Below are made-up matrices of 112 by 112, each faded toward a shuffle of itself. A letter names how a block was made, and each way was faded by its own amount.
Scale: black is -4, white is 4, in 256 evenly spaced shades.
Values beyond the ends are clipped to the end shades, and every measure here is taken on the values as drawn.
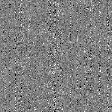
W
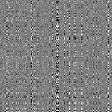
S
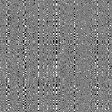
S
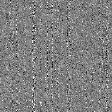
W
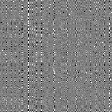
S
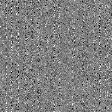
W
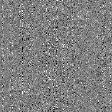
W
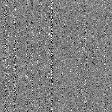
W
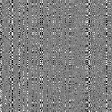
S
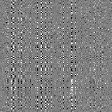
S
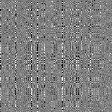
S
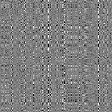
S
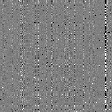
S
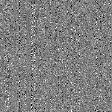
W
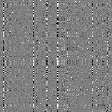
S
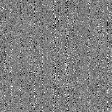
W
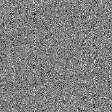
W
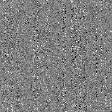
W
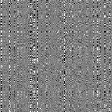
S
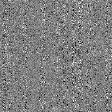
W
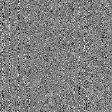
W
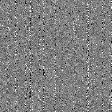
W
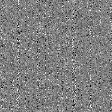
W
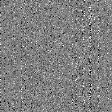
W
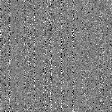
W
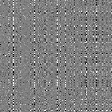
S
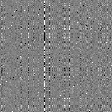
S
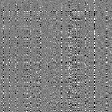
S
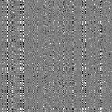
S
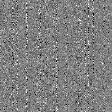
W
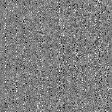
W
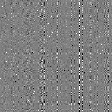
S
